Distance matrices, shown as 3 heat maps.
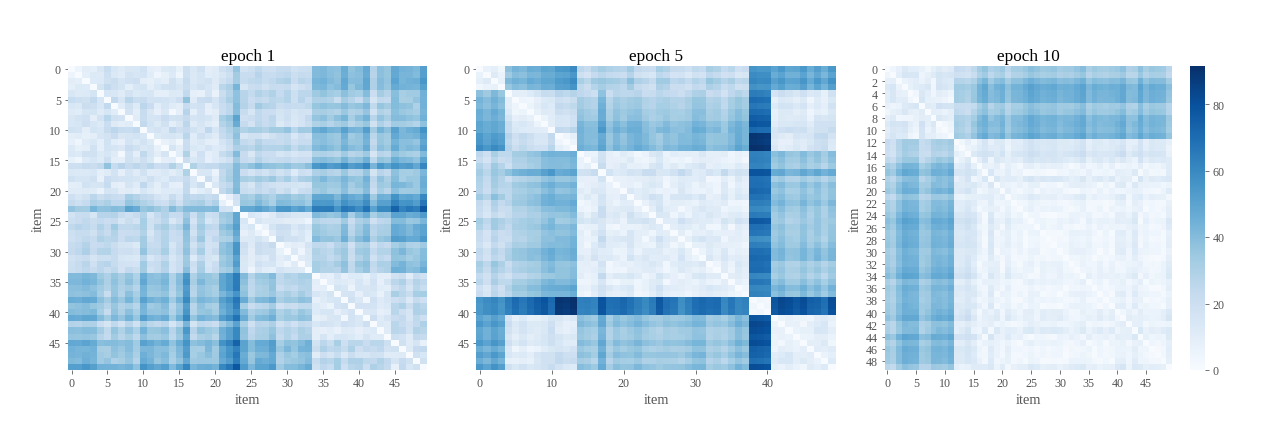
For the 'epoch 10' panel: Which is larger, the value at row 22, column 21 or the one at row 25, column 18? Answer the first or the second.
the second
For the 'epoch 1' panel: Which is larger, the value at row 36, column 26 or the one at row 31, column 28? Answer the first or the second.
the first
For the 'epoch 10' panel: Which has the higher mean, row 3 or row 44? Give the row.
3
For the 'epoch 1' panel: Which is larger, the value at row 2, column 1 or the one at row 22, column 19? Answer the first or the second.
the second
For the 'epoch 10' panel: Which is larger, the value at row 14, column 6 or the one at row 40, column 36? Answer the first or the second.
the first
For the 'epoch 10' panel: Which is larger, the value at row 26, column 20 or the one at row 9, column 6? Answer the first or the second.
the second
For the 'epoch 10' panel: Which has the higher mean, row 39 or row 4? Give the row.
4
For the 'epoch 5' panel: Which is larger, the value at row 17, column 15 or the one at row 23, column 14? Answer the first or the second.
the first
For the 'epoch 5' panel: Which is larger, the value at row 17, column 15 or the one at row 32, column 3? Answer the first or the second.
the second
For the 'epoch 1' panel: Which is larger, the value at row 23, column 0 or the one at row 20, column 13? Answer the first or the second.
the first
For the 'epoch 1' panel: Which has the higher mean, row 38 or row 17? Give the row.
38
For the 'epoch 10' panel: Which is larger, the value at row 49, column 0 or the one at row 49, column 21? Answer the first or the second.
the first
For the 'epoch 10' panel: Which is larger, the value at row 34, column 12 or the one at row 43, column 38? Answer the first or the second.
the first
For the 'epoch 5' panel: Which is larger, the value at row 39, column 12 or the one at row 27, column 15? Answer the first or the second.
the first
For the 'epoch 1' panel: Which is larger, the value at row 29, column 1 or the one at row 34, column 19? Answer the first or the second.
the second
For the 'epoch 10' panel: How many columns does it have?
50
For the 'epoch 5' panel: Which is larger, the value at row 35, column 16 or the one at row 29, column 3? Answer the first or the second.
the second
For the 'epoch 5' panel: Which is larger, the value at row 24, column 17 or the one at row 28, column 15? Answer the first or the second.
the first
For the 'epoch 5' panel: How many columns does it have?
50
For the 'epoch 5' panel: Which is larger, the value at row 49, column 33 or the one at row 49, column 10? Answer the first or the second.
the first
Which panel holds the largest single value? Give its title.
epoch 5
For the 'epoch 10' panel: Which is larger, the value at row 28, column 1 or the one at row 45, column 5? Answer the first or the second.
the second
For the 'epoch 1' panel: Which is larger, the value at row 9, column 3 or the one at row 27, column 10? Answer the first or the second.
the second
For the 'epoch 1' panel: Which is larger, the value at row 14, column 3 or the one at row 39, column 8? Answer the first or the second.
the second
